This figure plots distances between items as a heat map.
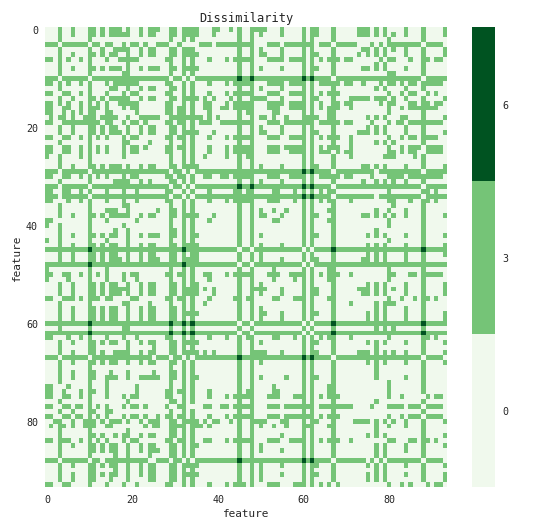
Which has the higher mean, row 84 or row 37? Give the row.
84
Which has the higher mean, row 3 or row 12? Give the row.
3
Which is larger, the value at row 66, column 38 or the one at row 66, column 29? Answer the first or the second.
the second
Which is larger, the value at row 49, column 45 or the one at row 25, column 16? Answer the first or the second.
the first
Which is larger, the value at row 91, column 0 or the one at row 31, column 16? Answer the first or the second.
the second
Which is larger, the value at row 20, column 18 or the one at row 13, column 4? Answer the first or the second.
the second
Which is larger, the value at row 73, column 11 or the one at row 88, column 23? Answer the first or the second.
the second
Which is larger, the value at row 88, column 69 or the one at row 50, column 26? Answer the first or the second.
the first
